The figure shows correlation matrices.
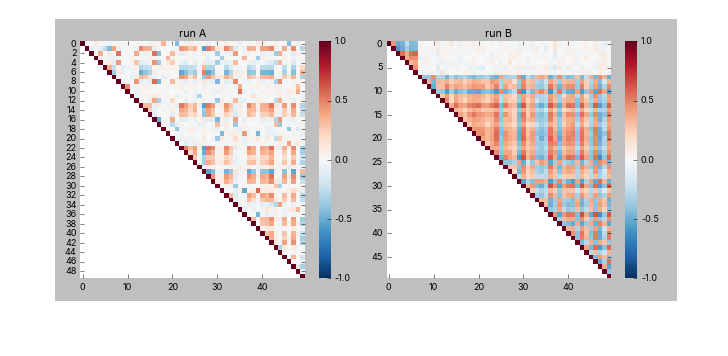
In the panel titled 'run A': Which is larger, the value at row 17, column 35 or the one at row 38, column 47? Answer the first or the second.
the second
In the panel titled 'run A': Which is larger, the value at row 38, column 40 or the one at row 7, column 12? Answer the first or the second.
the first
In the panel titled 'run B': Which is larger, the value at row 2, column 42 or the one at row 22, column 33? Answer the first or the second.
the first
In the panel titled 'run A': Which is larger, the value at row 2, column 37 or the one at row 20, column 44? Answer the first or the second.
the second
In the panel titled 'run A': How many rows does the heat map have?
50
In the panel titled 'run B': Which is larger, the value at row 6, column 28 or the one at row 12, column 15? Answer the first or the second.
the second
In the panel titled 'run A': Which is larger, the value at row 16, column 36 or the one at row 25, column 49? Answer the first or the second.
the first
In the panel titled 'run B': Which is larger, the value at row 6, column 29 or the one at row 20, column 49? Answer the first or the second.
the second
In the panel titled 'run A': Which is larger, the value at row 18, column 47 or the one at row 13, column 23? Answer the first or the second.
the second
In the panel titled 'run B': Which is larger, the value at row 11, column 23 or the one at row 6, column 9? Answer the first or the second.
the first
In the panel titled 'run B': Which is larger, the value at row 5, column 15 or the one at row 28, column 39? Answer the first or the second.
the second
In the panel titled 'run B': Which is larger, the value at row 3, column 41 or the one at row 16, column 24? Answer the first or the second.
the second
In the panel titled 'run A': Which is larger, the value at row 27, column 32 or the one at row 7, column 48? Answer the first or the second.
the second
